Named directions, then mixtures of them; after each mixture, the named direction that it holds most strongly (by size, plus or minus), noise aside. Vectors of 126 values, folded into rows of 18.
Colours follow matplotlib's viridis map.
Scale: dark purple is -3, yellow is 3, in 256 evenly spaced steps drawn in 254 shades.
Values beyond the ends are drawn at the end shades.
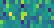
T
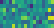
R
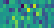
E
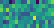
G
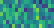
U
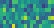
R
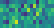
E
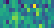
E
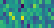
T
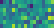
R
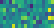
R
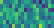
U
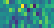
E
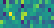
T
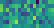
G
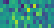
E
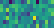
G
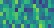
U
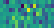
E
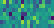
T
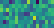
G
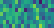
U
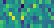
T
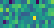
G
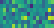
R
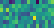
G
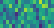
U
